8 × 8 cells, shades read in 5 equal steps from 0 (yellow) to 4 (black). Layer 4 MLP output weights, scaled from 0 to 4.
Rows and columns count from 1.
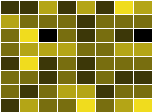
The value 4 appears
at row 3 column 3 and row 3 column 8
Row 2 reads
1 2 2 2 3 2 2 2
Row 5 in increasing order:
0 2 2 2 2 3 3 3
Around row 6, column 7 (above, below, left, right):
2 2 2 3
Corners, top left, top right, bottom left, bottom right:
3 1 3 0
